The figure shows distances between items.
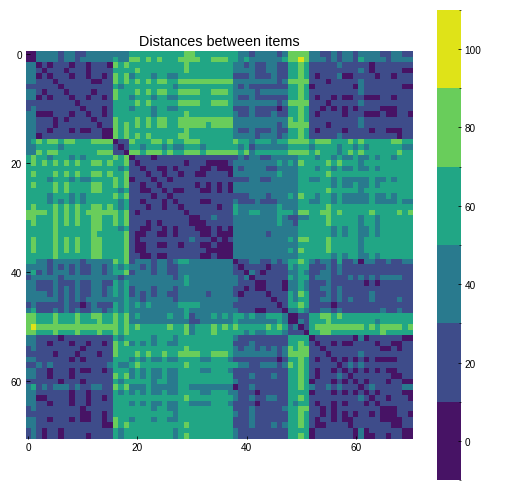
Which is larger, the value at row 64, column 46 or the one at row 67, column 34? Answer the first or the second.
the second
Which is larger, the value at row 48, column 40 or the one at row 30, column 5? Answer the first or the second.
the second
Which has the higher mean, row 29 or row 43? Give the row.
29
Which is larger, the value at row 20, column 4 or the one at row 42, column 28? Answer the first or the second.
the first
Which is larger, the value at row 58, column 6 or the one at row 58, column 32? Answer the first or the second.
the second
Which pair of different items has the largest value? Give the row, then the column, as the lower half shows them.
50, 1
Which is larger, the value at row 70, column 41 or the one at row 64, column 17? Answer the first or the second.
the second
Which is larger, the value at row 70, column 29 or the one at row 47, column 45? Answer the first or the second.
the first
